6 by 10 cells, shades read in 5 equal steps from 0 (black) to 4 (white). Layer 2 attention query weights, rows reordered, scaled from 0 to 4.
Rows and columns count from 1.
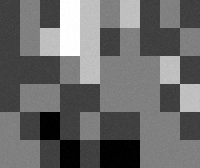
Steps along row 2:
up up up down down up down same up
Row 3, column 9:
3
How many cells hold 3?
7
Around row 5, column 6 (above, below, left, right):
2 0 2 1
